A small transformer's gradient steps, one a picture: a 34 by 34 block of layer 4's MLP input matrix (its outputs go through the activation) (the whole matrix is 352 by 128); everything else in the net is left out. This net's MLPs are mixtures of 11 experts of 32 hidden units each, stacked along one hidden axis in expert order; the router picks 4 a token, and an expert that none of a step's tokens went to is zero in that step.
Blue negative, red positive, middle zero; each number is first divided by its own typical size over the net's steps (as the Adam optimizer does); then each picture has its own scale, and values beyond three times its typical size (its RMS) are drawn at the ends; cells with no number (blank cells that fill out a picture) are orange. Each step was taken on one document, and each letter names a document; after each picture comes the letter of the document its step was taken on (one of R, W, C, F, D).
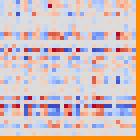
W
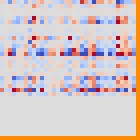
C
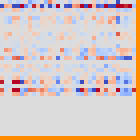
C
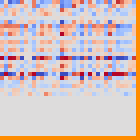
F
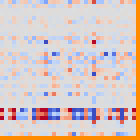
C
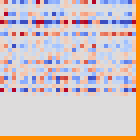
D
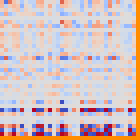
F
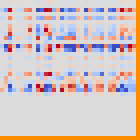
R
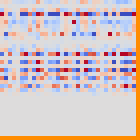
D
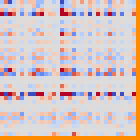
F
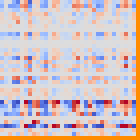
W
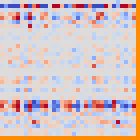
W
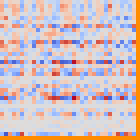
F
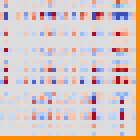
C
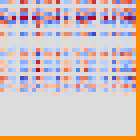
D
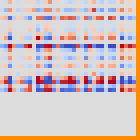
R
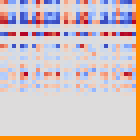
D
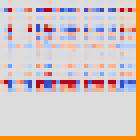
R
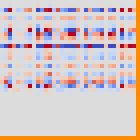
R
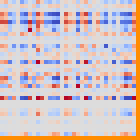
D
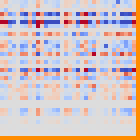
D
